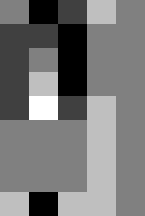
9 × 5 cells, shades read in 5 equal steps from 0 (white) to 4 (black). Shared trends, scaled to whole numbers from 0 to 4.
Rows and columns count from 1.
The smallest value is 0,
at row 5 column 2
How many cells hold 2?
23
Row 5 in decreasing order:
3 3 2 1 0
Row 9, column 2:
4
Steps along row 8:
same same down up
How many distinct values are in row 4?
4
